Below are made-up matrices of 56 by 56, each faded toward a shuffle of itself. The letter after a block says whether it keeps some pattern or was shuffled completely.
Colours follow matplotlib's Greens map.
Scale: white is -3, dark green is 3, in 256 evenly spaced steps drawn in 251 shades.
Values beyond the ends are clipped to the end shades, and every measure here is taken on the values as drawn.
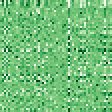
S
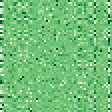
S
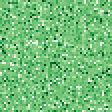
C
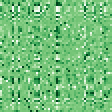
S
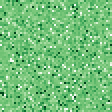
C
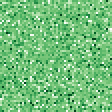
C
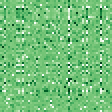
S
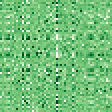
S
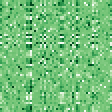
S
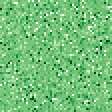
C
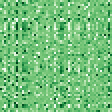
S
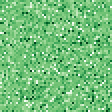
C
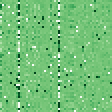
S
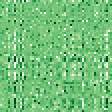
S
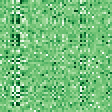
S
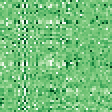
S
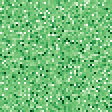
C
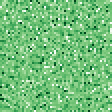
C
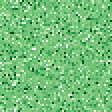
C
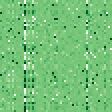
S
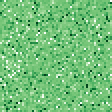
C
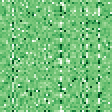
S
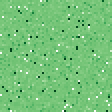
C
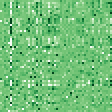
S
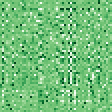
S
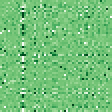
S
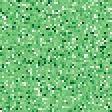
C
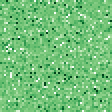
C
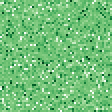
C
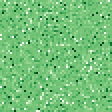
C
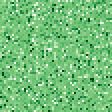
C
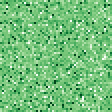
C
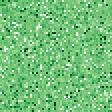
C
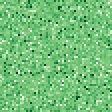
C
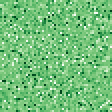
C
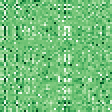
S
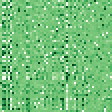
S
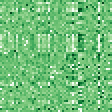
S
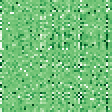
S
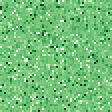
C
